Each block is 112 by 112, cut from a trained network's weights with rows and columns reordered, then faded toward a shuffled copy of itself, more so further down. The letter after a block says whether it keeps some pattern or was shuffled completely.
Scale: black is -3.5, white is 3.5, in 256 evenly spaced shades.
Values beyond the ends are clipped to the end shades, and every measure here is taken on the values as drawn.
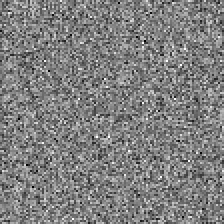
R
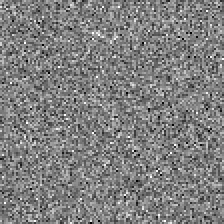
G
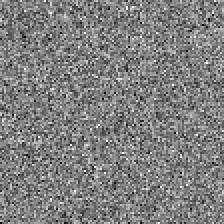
R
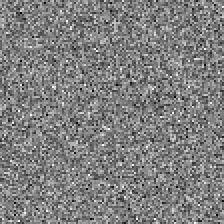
G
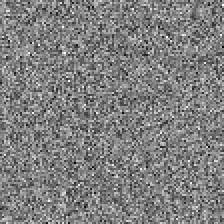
R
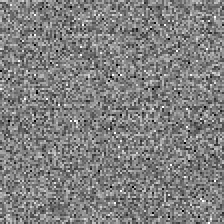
R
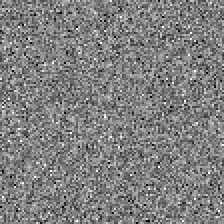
G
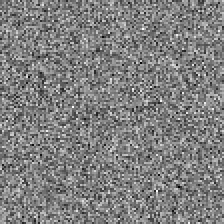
R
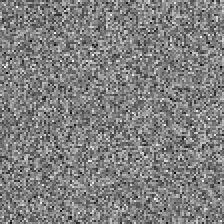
R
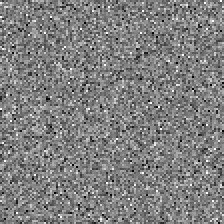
G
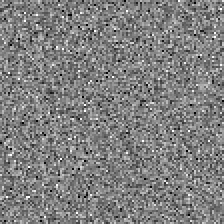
G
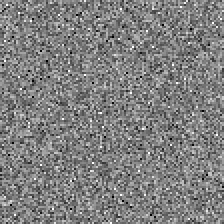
G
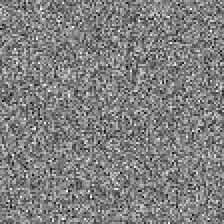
R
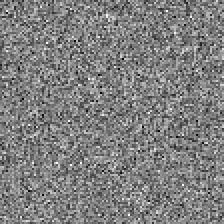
G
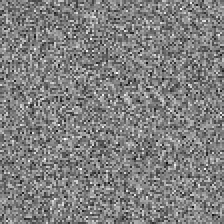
G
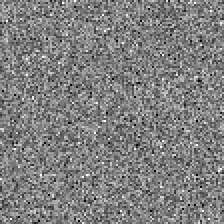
G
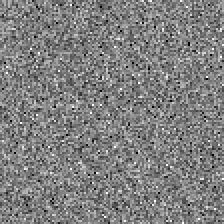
G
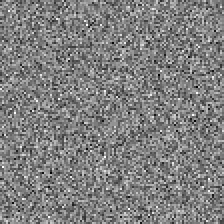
G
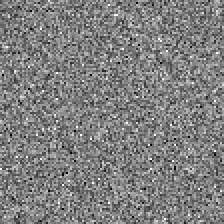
G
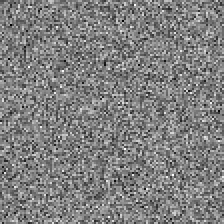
G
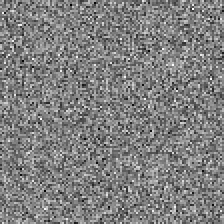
R
